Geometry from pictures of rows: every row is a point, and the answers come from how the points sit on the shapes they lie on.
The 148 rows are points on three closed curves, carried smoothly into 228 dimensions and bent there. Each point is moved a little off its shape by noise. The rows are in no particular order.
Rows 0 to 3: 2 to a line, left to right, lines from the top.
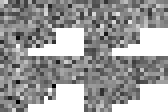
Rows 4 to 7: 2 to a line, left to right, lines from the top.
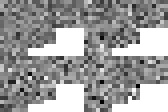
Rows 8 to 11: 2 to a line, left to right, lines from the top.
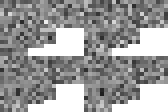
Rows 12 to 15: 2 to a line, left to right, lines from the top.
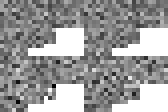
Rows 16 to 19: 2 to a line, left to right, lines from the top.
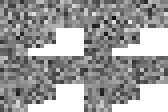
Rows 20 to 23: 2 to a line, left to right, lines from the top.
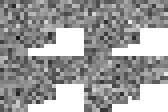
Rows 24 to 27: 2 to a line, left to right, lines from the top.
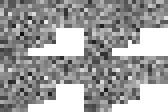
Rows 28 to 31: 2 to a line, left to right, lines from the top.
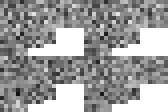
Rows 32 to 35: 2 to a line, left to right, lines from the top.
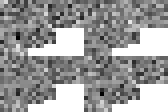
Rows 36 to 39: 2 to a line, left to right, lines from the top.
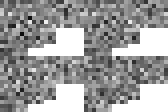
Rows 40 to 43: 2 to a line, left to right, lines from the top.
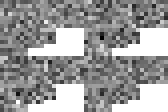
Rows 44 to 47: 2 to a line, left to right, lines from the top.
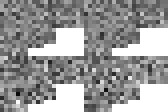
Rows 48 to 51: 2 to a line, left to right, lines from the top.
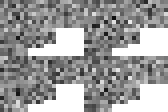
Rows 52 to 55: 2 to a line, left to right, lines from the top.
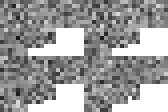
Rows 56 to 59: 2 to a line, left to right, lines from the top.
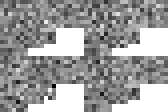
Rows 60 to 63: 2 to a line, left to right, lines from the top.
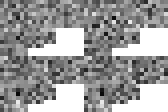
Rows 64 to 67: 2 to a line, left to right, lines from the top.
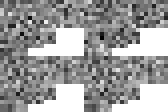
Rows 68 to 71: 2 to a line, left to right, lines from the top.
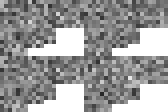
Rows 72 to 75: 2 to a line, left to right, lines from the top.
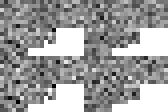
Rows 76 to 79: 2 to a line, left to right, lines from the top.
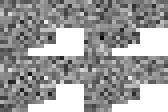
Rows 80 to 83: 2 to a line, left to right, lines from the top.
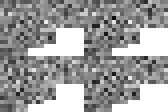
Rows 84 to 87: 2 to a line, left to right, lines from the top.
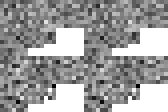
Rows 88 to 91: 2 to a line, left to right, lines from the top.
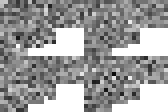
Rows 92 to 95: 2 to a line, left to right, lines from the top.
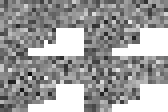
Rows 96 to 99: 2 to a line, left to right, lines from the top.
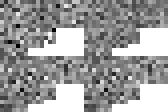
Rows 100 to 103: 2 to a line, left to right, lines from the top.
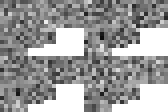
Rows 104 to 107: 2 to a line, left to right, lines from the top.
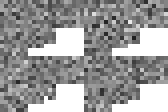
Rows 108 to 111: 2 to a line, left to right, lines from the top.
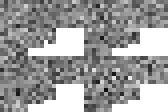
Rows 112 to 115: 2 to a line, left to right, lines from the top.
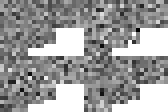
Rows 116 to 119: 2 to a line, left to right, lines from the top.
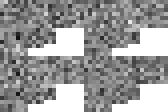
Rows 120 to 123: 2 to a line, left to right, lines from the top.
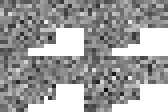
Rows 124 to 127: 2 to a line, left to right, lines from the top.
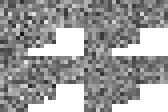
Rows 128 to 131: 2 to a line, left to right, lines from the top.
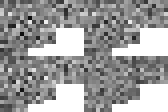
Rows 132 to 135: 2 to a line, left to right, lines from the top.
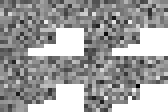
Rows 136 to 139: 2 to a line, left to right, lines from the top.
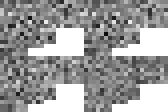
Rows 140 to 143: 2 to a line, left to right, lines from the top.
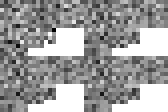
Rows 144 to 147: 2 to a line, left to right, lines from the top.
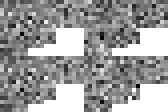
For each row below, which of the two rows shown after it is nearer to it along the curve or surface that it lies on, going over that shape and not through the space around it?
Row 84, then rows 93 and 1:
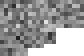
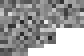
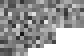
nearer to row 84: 93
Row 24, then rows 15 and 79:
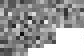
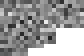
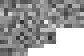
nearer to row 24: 15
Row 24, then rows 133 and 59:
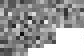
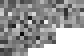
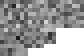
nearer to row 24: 133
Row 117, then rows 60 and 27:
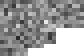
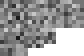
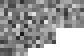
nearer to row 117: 60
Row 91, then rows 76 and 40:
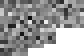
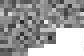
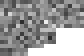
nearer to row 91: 76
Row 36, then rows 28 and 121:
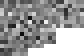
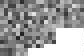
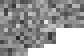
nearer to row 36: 28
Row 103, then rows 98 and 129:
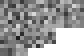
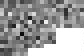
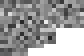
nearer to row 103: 98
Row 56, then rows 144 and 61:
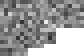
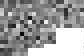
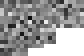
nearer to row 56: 61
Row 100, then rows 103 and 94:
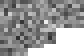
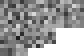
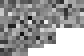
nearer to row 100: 94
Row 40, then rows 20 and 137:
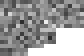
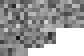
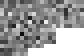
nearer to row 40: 20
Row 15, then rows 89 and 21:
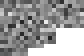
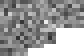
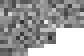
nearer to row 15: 21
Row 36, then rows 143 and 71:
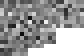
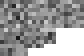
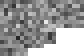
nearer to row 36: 71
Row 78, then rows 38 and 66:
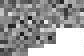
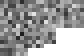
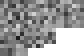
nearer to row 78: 38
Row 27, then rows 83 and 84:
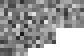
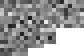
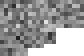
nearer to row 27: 83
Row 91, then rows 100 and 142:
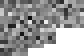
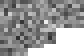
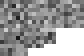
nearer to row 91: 100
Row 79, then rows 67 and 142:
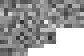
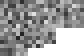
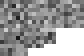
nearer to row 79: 142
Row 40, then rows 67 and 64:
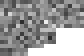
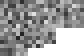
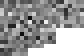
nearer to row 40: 64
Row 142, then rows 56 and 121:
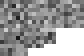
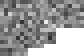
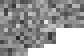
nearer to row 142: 121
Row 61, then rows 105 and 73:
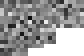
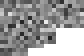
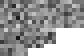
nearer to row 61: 105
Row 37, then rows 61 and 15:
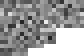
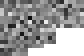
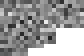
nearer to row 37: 15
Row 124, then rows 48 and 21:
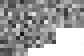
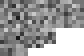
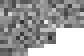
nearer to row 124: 48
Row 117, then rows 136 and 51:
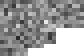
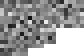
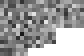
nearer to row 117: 136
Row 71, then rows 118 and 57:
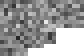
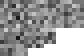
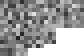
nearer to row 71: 118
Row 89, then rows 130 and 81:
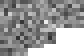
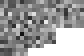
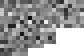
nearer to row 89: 81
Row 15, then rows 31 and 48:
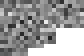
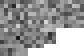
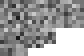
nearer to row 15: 31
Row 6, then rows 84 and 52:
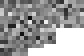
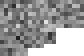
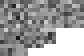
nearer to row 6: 84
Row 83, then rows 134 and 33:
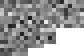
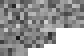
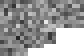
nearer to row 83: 33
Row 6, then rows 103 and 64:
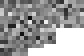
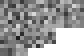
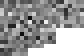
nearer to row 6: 64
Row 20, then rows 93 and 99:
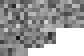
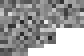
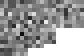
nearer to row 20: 93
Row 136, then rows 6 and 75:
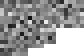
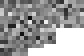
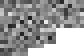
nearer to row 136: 75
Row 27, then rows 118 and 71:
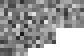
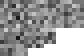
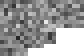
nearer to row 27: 118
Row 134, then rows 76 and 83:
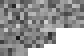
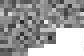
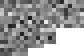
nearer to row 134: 76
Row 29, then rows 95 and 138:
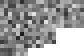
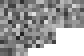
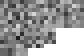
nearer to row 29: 95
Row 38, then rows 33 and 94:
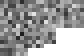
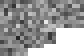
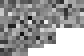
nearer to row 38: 94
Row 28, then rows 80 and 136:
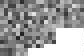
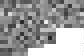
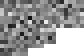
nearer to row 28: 136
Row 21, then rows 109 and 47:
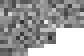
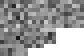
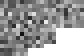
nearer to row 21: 109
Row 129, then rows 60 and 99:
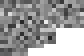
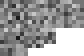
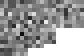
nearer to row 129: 99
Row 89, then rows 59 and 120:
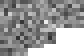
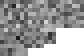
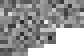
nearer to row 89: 120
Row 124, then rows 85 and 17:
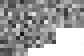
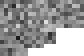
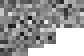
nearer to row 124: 17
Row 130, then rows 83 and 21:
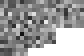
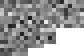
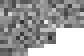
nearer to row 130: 83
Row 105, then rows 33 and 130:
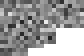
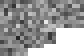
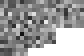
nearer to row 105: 33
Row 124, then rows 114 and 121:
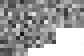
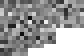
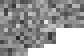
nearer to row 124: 114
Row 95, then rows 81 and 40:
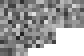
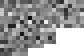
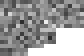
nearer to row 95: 81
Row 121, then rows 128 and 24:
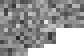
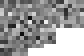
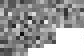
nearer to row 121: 128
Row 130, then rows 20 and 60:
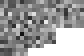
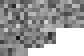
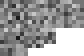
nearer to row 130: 60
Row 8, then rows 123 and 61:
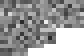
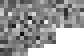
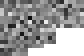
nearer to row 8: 61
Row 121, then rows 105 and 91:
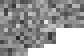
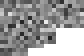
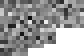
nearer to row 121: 105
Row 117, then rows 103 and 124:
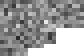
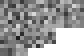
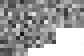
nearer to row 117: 103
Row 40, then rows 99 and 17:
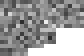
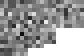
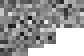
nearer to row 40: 17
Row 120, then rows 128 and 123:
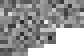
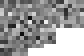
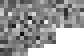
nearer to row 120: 128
